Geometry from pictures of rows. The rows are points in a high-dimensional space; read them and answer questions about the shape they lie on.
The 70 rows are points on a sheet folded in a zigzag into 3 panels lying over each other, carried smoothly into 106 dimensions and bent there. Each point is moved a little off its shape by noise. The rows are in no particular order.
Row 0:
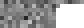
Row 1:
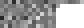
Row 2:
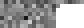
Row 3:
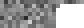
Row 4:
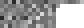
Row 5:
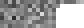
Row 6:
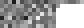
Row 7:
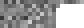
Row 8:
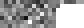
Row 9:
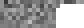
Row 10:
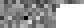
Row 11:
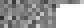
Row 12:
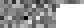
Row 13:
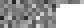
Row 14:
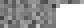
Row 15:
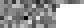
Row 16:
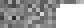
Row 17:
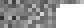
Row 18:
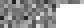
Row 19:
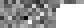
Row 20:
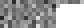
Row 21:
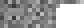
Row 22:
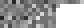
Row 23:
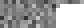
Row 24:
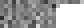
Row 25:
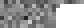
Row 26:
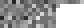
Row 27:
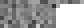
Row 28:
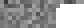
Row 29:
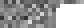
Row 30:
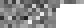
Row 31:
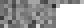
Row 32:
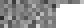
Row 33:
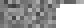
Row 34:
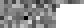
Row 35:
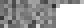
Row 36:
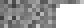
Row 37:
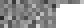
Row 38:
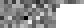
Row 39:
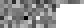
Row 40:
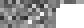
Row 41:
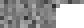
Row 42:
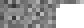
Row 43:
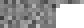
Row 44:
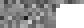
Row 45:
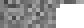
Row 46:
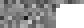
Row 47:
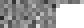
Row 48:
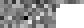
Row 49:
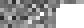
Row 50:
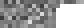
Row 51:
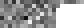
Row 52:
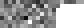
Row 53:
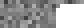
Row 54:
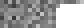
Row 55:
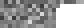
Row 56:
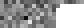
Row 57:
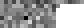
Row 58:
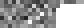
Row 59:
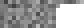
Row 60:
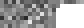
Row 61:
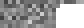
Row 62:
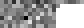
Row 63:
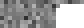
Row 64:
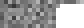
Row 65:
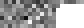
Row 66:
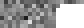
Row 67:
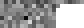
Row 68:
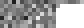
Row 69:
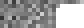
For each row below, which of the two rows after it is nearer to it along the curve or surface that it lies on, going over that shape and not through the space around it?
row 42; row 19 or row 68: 68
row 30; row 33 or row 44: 44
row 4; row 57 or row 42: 42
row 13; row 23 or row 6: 6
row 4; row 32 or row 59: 32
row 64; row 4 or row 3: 4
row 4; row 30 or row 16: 16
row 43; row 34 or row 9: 34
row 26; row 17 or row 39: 17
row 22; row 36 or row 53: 36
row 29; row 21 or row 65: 65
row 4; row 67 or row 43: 43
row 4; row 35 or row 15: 35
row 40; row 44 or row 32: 44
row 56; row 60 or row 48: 48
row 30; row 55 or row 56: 55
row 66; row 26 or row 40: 40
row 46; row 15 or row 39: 15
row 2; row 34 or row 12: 34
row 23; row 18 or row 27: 27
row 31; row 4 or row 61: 4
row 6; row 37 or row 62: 37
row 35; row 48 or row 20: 20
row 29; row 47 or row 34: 34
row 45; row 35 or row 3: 35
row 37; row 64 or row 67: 64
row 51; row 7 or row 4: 7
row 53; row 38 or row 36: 38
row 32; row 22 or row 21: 22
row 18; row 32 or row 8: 32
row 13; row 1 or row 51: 1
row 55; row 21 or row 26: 21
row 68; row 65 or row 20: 20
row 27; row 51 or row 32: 32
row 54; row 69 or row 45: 69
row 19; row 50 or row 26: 50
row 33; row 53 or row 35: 35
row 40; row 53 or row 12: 12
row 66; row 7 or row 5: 7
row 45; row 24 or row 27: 27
